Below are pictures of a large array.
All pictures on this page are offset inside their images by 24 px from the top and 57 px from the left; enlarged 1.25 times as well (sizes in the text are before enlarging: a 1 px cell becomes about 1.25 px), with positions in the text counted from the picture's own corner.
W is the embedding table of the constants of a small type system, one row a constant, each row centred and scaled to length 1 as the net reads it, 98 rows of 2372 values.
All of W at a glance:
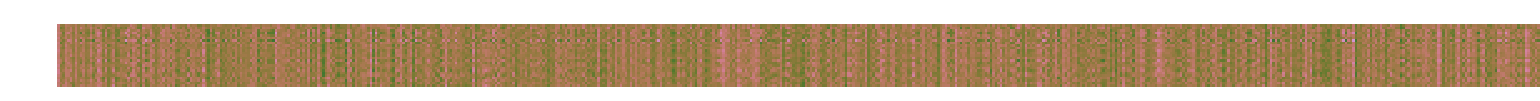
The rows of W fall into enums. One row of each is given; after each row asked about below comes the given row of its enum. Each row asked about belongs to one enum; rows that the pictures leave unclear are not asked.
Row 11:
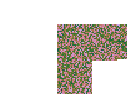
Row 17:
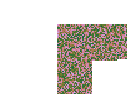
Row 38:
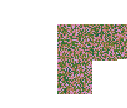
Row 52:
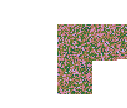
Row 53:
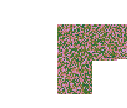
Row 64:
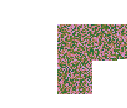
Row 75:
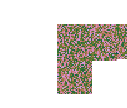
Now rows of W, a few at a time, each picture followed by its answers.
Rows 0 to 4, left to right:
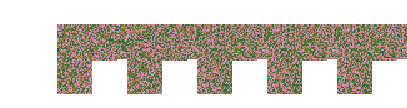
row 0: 11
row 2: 53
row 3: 53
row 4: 53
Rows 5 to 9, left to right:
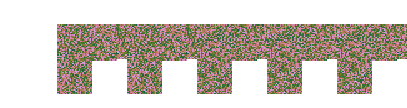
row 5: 75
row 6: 75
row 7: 17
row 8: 17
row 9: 17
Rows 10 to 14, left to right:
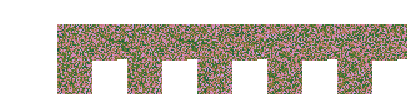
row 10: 11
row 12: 38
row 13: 17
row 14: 17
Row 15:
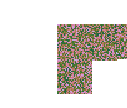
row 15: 38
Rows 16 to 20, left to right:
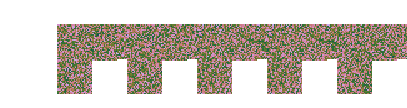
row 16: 38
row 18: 11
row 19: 11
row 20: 53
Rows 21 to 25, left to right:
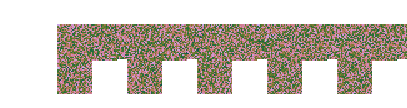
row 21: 64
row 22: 75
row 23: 11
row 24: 17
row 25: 17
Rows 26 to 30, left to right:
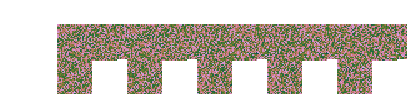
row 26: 17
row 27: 17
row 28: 75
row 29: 75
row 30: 64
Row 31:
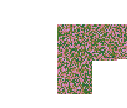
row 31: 53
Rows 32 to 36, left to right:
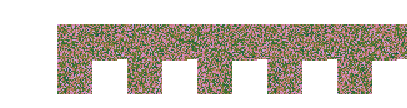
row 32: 38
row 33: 11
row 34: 53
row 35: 38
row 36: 75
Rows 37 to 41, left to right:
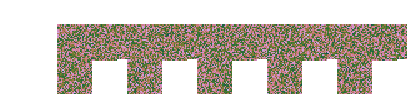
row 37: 17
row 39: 53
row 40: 75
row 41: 64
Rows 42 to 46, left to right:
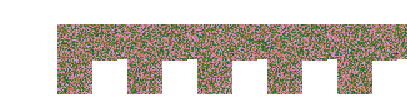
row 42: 38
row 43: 64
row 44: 11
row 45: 64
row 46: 75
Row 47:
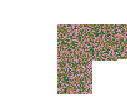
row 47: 38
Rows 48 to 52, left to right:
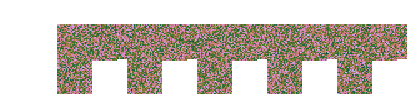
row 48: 64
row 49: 11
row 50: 17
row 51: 75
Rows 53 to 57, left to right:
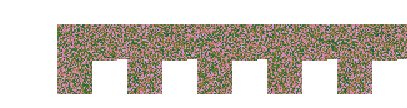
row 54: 38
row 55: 17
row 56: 11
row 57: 38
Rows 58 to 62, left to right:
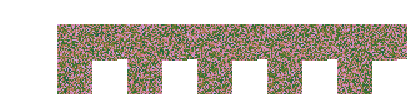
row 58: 38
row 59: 64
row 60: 17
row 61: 17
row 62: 53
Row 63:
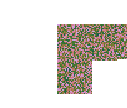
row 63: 38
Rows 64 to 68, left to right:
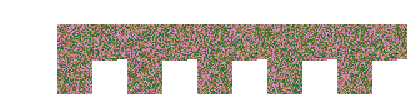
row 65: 17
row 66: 75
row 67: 53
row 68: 75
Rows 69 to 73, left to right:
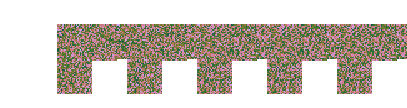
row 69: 11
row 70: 38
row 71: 64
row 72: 64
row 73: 64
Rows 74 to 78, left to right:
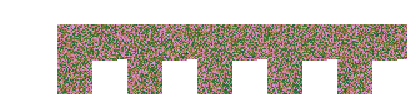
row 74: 64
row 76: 53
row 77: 53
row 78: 38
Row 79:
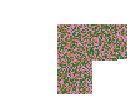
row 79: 64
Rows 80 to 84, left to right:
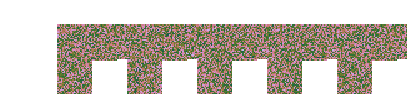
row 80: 17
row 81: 38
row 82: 53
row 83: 53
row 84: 17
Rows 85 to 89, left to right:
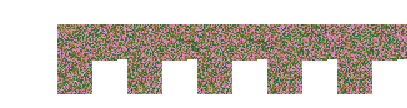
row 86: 11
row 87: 11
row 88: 64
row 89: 64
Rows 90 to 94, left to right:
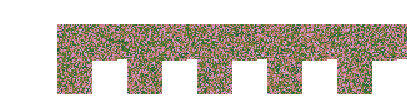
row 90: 11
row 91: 75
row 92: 38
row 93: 52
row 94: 53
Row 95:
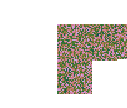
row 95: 38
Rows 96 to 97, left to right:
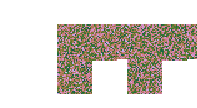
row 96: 52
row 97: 64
